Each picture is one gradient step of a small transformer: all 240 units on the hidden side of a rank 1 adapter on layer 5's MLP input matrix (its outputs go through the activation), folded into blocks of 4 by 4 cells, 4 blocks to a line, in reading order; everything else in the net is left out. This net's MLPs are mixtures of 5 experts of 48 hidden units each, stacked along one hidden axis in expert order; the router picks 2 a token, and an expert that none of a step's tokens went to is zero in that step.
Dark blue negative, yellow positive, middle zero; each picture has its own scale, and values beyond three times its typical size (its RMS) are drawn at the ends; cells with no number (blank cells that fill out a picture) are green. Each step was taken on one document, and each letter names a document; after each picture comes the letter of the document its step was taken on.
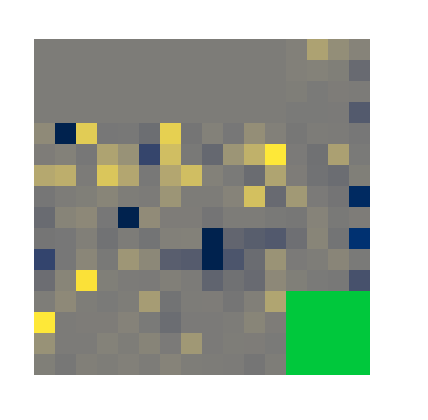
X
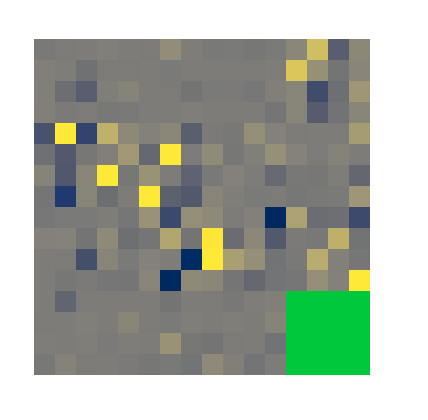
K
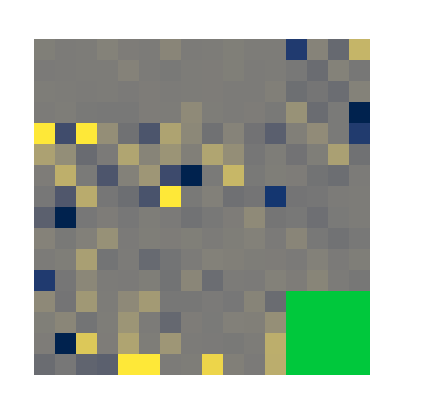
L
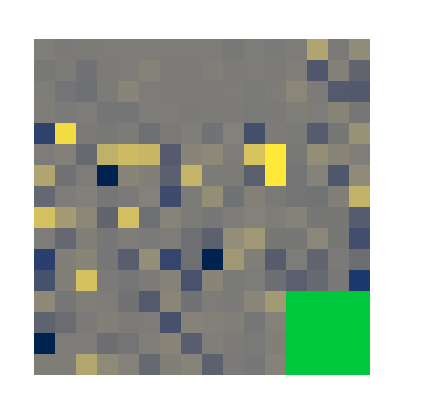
X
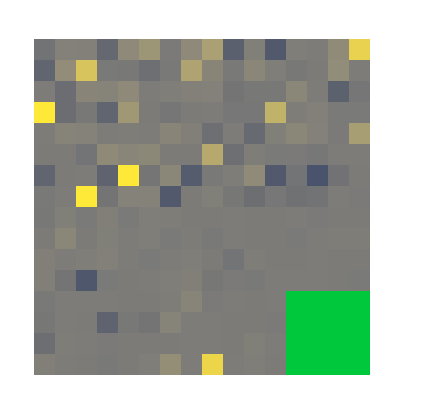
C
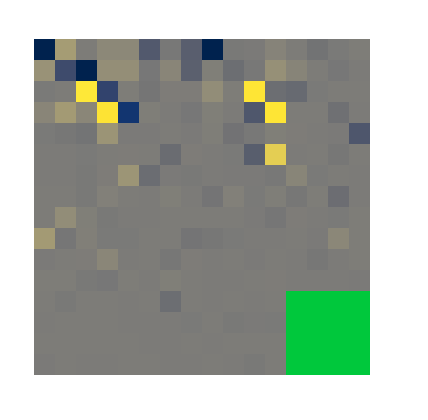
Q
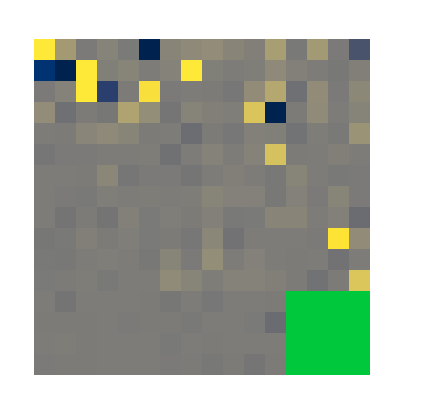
Q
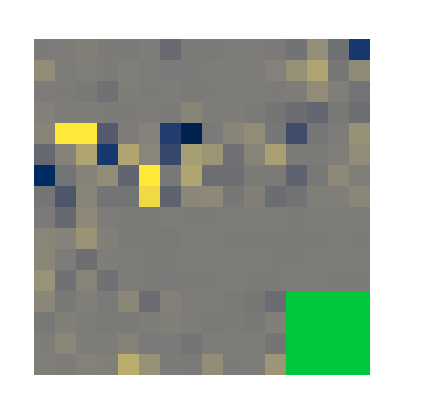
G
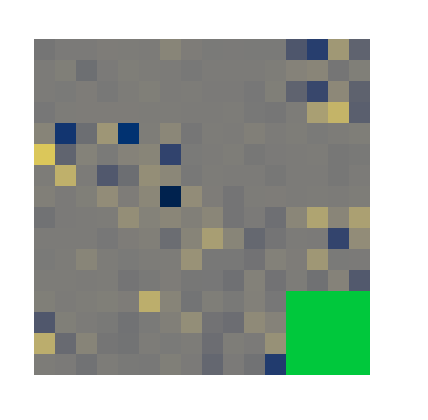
K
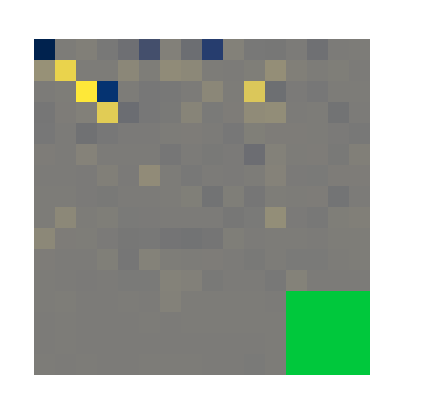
Q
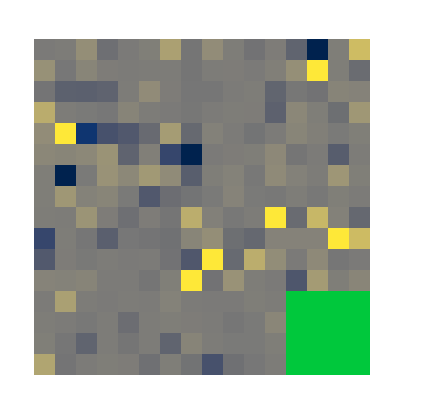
K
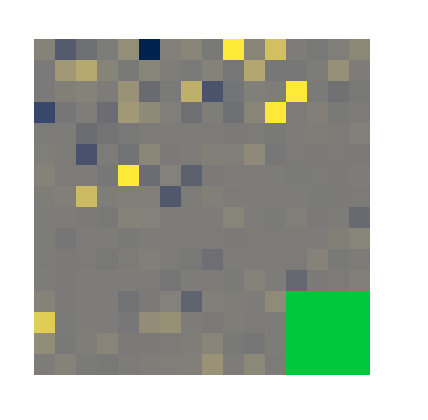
C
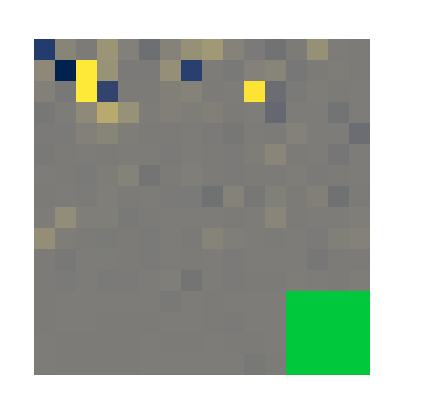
Q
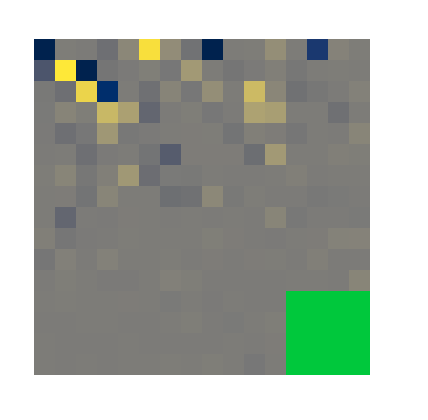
Q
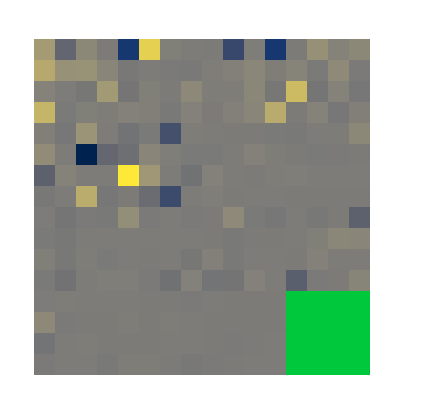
C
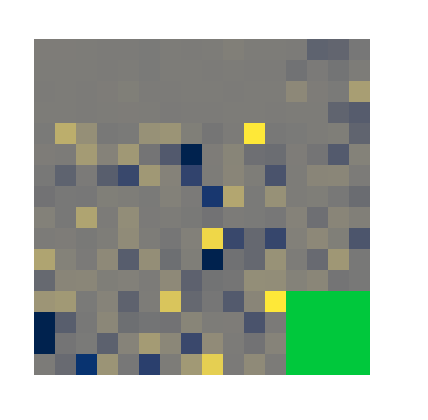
X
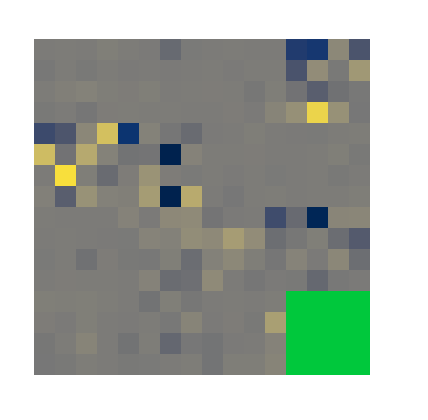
K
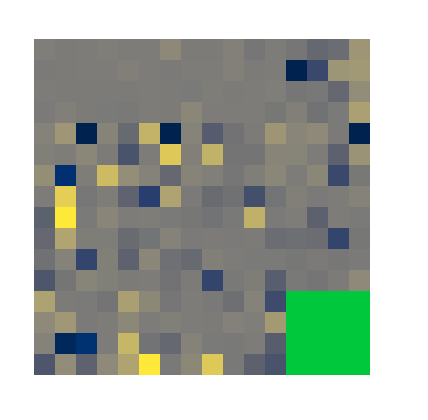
L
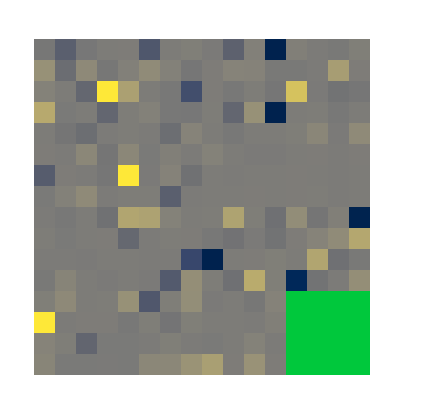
C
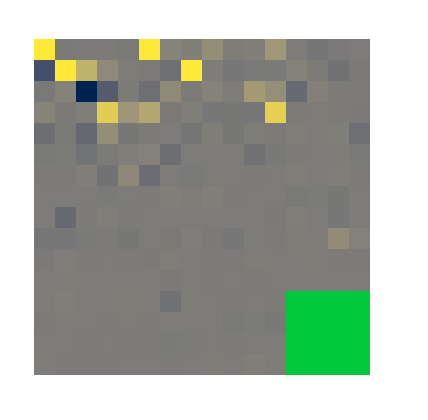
Q
